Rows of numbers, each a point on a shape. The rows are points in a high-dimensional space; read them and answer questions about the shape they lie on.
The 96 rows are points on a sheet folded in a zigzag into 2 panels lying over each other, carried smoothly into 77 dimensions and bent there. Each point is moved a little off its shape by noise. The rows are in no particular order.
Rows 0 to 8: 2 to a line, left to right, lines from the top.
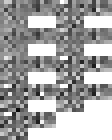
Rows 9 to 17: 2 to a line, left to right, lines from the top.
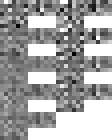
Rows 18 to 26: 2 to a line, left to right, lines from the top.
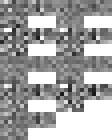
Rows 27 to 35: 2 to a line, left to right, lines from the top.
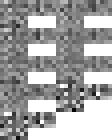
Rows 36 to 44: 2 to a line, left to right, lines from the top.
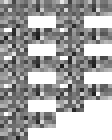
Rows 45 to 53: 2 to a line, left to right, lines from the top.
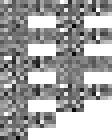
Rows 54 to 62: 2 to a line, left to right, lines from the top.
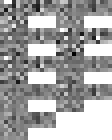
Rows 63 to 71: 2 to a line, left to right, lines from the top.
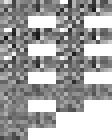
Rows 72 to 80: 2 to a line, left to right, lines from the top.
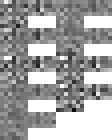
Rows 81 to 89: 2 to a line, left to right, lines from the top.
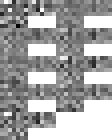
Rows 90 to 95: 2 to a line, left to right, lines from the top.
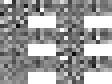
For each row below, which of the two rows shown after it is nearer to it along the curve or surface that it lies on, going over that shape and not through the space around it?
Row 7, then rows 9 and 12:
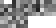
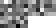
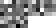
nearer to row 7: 12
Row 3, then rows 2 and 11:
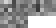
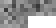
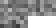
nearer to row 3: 2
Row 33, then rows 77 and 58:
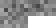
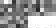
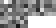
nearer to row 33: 77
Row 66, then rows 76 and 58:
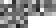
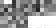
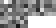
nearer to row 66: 76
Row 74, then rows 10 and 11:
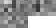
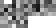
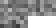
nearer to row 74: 10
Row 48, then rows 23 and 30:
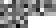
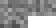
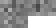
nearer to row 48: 23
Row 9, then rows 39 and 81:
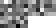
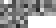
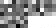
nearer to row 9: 39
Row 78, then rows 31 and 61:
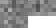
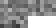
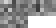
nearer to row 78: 61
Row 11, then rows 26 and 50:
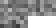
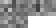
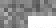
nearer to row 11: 50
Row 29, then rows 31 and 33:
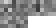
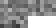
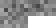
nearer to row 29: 33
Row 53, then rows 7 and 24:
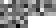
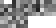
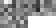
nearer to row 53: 24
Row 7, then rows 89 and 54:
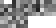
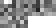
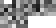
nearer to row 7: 54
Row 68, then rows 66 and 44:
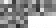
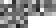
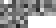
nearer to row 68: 66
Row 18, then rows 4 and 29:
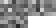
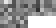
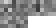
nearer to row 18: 29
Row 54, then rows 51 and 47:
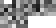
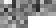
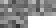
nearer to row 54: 51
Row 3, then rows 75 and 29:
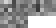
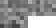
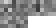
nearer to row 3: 29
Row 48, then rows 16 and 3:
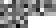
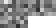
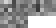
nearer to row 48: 16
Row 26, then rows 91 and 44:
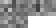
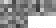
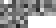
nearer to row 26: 91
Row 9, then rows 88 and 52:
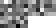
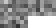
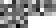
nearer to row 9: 52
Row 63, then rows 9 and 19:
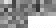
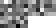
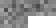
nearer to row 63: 19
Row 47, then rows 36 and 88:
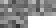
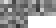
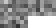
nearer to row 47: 36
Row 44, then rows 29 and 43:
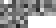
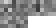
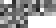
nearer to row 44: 43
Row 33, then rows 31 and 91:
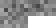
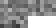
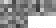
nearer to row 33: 91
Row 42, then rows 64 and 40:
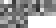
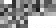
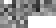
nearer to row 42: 64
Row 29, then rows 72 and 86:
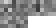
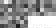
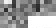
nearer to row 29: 86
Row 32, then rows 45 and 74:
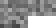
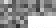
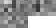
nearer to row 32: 45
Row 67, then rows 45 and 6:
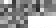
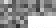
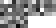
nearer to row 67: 6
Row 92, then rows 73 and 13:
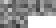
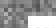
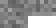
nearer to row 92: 73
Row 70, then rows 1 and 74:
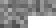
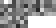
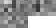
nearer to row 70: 1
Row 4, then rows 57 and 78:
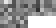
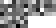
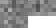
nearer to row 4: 57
